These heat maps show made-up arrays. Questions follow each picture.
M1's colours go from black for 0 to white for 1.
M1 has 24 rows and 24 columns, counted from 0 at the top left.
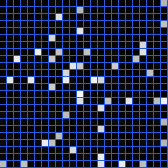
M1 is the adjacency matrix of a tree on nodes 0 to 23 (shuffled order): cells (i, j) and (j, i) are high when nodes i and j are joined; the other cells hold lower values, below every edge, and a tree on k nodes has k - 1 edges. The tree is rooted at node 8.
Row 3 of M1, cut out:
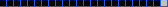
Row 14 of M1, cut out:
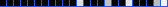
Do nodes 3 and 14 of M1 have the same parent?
yes
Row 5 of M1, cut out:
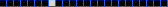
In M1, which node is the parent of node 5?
7
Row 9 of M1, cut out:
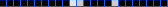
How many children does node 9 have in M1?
2
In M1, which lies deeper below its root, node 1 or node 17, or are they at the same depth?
node 1
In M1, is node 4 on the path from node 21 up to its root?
no
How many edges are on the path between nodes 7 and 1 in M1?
5
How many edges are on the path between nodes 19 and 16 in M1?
8
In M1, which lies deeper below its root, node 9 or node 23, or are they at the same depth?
node 9
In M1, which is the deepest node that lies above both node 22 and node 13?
14
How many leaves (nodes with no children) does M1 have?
16
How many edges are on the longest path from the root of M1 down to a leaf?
8
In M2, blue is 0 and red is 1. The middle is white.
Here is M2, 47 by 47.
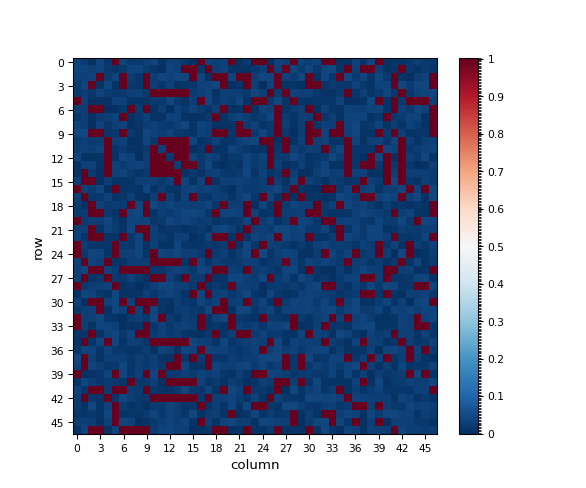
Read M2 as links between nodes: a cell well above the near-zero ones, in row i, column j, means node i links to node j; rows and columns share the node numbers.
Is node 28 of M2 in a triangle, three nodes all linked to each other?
yes
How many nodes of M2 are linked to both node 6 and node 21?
3
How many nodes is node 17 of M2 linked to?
9
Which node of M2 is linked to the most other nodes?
node 9
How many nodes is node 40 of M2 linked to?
9
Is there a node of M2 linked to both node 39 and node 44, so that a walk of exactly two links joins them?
yes
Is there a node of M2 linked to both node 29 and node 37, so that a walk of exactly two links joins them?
yes
